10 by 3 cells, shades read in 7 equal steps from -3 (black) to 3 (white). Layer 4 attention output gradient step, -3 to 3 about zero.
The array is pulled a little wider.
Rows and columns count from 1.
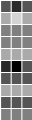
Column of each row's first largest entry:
1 2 1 1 1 3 1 1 1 1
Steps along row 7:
same same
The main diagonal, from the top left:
-1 2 0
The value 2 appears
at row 2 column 2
